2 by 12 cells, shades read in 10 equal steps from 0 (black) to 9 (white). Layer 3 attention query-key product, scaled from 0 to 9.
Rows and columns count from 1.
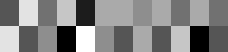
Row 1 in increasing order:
1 3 4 4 4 5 6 6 6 6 7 8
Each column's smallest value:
3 3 4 0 1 5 3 5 3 4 0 3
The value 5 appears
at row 1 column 8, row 2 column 3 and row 2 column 6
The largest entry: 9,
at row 2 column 5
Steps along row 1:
up down up down up same down up down up down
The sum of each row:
60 52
